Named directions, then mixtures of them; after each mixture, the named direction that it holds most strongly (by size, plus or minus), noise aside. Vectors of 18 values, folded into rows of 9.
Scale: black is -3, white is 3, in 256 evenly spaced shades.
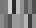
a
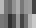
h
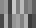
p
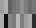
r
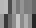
r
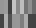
p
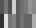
r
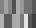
a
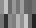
r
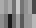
h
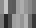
r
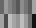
h
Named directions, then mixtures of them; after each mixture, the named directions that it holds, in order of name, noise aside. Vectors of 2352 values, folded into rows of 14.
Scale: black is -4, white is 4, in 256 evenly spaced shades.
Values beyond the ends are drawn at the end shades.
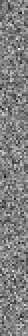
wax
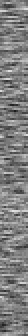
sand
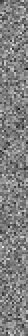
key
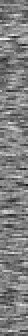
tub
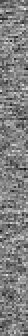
key, sand, tub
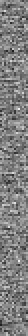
key, sand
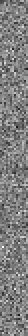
key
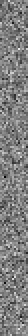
wax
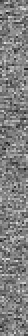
key, sand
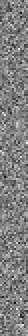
key, wax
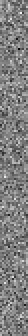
wax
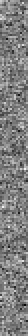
key, tub, wax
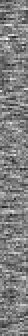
sand, tub, wax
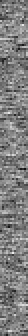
key, tub
